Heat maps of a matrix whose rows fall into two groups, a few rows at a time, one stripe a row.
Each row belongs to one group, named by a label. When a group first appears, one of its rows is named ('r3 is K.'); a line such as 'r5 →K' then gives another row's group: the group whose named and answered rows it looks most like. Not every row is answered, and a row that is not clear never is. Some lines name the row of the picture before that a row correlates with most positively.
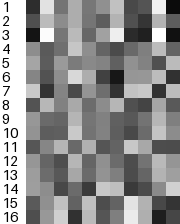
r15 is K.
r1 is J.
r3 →J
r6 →K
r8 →J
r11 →K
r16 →K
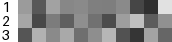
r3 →J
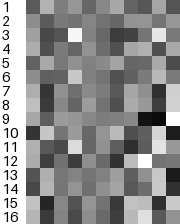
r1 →J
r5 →J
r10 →J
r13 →J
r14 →J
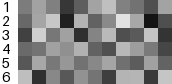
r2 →K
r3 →J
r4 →K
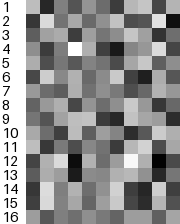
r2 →J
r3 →K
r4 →K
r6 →J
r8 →K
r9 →K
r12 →K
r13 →K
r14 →J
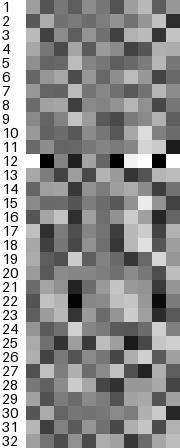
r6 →K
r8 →K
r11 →J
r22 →K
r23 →K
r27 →J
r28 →K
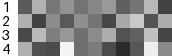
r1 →J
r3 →J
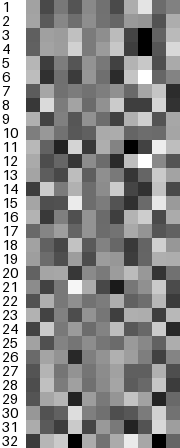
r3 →J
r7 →J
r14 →J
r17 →K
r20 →K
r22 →J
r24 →J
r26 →K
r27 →J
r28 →J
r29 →K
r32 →K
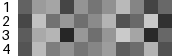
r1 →K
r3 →K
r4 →J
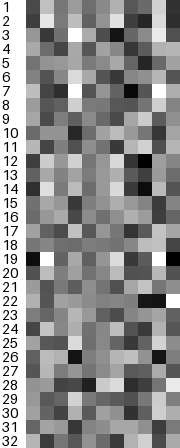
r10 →K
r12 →J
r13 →J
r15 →K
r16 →K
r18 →J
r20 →J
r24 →J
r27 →J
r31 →K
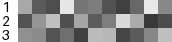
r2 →K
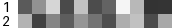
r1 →K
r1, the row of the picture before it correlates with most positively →2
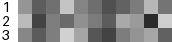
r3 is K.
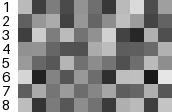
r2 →K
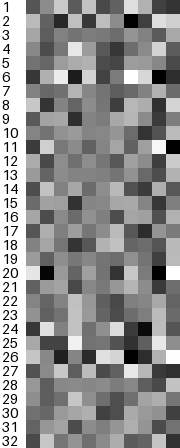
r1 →K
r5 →K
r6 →K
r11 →J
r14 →J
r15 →K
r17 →J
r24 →J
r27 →K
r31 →K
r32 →J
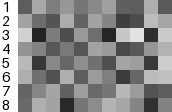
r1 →J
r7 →K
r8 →K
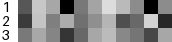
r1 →K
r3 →K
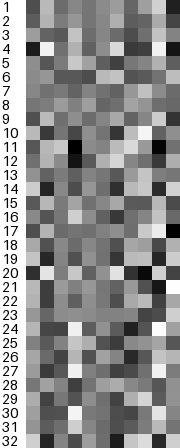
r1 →J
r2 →J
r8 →K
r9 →J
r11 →K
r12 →K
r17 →J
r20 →J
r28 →K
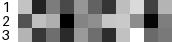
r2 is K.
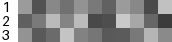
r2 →K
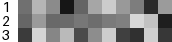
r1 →K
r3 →J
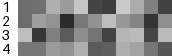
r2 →K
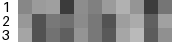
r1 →K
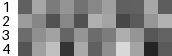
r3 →K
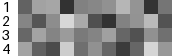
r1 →K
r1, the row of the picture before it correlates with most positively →4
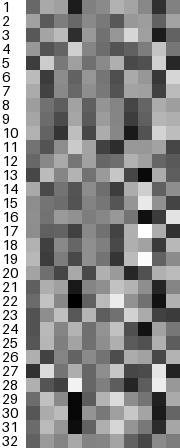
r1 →K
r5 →J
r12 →K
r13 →J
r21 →K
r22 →K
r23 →K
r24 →J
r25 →J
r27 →J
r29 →K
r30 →K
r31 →K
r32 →J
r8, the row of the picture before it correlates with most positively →4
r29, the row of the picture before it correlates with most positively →1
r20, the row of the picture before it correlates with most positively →4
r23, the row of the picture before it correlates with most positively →1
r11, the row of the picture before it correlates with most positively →2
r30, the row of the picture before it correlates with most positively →1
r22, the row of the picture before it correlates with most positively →1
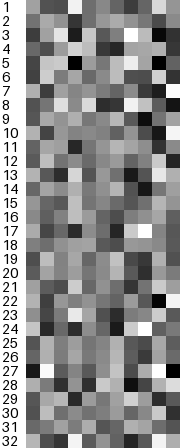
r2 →K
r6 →J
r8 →K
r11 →K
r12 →J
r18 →K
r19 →J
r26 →J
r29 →K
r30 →J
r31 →K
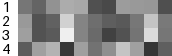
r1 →K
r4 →K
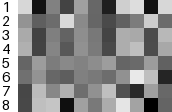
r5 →J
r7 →J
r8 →K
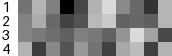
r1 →K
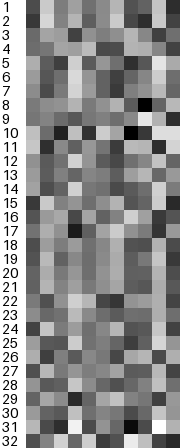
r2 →J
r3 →K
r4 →K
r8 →J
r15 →J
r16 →K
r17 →K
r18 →J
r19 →J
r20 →J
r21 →J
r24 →J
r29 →K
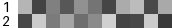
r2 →J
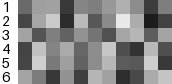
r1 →K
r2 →K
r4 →J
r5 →J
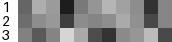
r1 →K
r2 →K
